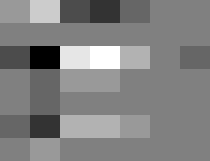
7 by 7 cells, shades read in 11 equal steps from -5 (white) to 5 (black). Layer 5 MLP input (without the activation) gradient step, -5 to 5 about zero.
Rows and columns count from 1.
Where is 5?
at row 3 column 2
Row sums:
2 0 -3 -1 1 -1 -1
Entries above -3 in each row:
6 7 5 7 7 7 7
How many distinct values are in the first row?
6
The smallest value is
-5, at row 3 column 4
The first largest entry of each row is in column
4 1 2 2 2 2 1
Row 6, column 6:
0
